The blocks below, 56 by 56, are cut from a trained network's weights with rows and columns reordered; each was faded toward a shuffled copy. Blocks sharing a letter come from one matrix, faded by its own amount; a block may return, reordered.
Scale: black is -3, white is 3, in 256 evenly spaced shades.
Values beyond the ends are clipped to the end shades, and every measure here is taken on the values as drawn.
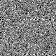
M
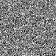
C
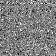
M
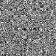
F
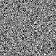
C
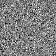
M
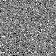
M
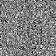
F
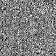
C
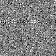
M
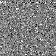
M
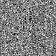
M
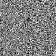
C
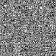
F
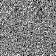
C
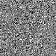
F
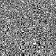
F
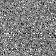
M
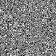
C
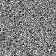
M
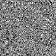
F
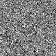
C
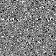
M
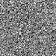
C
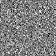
C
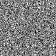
C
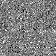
M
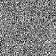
F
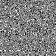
M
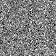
M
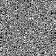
C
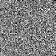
C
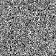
C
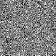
F
